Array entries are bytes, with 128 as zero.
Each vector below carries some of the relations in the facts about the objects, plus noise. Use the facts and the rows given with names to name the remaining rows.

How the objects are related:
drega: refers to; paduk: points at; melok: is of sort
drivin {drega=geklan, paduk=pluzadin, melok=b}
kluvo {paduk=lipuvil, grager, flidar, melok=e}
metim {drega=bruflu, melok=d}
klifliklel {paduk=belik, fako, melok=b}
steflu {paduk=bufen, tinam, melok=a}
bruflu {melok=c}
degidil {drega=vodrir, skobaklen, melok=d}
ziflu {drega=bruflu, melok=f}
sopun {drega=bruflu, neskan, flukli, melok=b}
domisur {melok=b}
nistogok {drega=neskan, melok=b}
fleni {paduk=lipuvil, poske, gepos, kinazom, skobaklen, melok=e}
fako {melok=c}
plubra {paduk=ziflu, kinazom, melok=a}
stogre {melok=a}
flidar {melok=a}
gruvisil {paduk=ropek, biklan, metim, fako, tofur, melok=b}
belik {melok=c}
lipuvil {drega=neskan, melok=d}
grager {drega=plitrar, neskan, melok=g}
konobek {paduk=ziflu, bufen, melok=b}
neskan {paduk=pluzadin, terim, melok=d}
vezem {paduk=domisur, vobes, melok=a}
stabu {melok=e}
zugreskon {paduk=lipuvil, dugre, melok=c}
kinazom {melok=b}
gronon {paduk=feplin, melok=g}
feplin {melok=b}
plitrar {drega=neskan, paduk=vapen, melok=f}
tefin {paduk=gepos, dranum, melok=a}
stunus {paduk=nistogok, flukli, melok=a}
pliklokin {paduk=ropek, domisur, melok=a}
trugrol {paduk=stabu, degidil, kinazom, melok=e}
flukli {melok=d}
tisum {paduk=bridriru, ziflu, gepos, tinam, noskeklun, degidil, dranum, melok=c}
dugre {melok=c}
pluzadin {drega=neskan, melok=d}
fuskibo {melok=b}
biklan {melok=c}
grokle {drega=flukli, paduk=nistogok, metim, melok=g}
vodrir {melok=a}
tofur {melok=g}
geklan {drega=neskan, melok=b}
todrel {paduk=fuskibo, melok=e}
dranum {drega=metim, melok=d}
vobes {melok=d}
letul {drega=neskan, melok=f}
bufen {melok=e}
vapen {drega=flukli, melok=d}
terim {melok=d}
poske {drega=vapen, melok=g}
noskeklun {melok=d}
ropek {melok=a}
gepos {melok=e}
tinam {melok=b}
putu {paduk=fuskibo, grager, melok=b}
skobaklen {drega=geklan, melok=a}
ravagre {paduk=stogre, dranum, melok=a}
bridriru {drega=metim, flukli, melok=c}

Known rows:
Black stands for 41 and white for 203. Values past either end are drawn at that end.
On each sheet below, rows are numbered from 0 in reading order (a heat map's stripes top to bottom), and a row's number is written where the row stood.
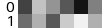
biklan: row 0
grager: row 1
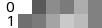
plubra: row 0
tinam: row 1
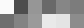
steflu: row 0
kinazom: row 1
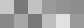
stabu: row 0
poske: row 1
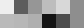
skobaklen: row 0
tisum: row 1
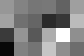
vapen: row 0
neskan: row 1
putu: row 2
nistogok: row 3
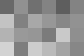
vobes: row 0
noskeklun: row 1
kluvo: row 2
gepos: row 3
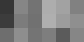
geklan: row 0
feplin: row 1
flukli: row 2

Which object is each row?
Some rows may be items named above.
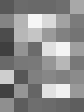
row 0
drivin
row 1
ziflu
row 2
letul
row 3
fuskibo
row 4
konobek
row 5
vodrir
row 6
fuskibo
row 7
pliklokin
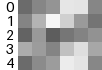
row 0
kinazom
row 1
ziflu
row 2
gronon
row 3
lipuvil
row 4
kinazom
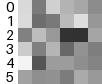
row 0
gepos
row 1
flidar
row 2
bruflu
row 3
trugrol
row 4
stogre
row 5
todrel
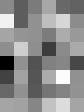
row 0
ropek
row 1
skobaklen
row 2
todrel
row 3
zugreskon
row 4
gruvisil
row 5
putu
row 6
gronon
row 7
lipuvil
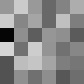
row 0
dugre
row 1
fleni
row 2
klifliklel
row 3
bufen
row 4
letul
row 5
metim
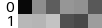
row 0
klifliklel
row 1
bridriru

